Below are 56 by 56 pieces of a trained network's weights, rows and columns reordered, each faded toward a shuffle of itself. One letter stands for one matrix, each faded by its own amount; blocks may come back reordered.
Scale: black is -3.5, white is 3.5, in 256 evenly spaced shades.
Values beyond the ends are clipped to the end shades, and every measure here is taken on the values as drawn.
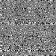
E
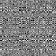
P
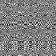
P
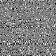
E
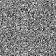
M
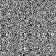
M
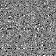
E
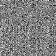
M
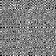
P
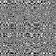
P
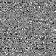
E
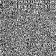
M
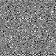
E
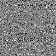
E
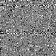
E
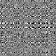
P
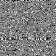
E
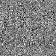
M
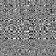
P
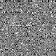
E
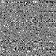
E
